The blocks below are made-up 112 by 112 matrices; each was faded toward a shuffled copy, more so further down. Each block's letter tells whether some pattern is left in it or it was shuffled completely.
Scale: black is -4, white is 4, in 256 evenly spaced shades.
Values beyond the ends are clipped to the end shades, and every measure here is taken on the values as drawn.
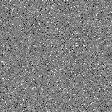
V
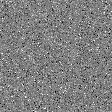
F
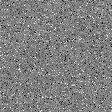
V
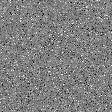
F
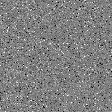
V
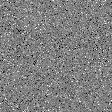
F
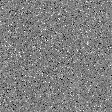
F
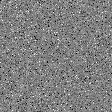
F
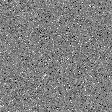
F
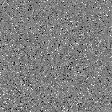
V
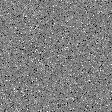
F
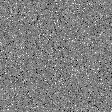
F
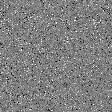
F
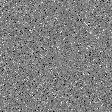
F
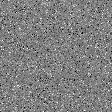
F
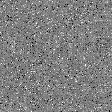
V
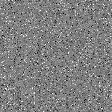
V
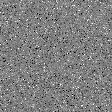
F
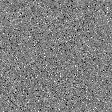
F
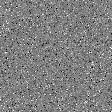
F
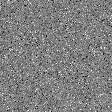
F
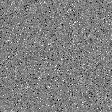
V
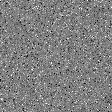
F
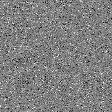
V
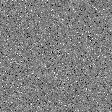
F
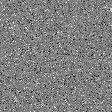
F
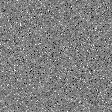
F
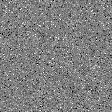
V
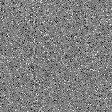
V
